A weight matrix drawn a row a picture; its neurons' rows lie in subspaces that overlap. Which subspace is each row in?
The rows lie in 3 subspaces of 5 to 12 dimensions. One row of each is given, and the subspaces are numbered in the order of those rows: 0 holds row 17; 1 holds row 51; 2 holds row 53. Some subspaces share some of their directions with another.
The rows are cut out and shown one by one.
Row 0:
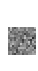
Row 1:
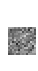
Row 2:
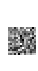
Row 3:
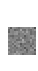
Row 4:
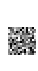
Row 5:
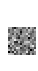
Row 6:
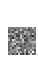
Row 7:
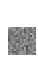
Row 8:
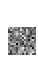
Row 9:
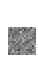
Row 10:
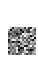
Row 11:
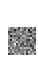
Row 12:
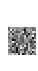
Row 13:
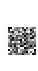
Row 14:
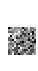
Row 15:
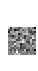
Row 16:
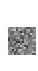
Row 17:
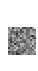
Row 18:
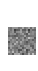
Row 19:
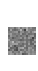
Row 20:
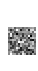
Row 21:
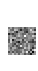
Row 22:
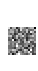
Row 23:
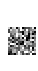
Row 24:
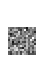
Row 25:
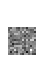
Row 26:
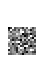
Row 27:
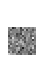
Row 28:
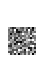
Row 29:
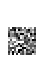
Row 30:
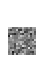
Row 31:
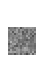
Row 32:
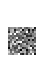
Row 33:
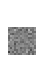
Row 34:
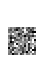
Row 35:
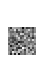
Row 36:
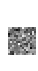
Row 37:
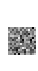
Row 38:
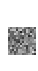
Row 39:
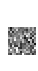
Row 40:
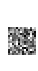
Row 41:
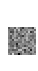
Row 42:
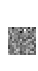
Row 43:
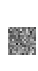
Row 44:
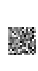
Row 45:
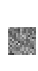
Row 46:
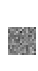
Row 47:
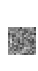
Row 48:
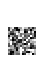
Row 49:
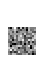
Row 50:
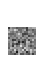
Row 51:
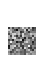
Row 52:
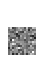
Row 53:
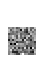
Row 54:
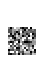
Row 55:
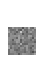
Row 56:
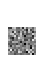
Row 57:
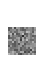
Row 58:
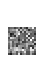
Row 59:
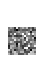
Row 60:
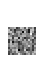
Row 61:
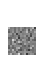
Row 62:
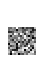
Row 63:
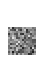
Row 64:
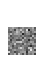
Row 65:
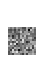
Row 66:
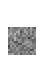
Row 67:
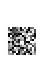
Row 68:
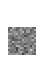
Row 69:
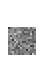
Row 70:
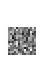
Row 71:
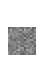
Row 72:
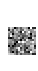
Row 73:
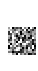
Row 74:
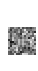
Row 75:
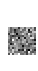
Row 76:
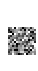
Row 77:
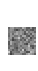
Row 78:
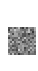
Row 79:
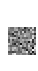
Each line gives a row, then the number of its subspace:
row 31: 0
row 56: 0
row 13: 0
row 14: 1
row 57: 1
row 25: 0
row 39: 0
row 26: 2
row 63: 2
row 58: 0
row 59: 1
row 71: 2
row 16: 2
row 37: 0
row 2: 0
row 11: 1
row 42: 2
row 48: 1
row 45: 1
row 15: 0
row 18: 1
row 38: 2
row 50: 0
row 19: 0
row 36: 1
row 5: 1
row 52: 0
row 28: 1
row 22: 1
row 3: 0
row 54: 1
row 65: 2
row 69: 1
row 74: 0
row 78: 1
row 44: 0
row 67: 1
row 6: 0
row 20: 1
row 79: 0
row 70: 1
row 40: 1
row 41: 1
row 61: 1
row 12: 0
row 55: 2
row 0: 0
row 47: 0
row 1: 1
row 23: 1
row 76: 1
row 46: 2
